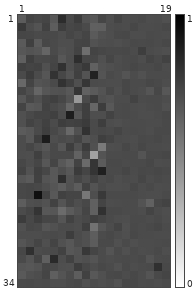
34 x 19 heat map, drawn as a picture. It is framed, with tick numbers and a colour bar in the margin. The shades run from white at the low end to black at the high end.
No overall slope runs across the table. There are no regular stripes. A vertical seam about 60% of the way across splits the table, and the right part is calmer. The middle right is the calmest part. The centre is the roughest part.
